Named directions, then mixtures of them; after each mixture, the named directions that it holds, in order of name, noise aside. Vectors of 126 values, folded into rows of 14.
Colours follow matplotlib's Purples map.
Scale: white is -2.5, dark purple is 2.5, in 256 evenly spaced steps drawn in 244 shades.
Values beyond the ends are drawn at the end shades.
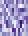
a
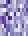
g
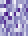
g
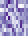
a, g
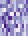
g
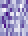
g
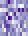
a, g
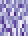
a, g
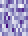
a, g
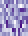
a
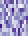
a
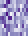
g
